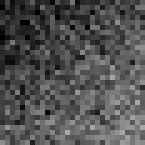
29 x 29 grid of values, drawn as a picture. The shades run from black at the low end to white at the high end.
Mirror symmetry: none. Average level on the scale: 30%. Stripes: none. Slope: up to the bottom right. Ninth with the highest average: bottom right. Histogram: bell-shaped.
